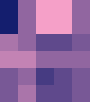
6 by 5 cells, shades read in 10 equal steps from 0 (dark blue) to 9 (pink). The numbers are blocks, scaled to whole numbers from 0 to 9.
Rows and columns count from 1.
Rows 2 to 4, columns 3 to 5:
9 9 5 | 3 3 4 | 5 5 5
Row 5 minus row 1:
4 0 -7 -6 -1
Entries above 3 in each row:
4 4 3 5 3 3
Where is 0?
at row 1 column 1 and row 2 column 1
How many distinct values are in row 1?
3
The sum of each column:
21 33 31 32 27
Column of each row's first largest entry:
3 3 1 1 2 2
